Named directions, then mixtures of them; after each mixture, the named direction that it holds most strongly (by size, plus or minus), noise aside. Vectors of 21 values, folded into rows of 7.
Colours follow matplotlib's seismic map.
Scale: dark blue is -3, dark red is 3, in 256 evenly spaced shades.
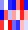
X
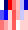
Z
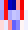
X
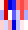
Z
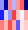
Z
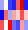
X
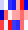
X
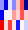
X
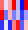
X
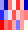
Z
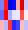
X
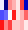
Z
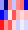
Z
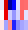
Z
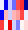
X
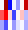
Z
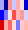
Z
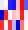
X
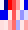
Z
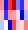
X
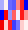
X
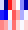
Z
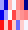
Z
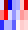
Z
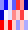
X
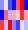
X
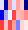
Z
